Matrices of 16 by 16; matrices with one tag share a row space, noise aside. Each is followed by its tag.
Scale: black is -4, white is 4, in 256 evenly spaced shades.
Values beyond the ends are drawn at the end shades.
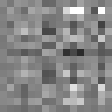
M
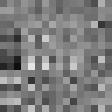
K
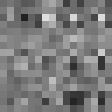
M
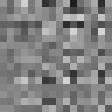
M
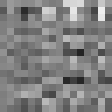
M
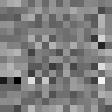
K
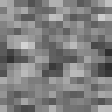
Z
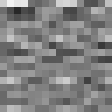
Z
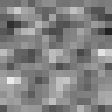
Z
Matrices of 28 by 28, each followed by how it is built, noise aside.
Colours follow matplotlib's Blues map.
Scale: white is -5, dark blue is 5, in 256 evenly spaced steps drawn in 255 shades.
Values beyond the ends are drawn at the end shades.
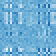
low rank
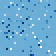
sparse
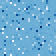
sparse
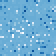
sparse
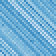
Toeplitz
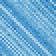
Toeplitz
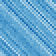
Toeplitz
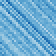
Toeplitz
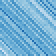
Toeplitz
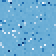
sparse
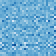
low rank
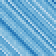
Toeplitz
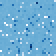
sparse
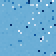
sparse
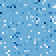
sparse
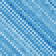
Toeplitz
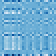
low rank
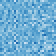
low rank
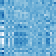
low rank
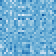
low rank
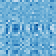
low rank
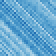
Toeplitz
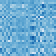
low rank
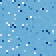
sparse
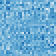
low rank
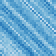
Toeplitz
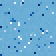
sparse
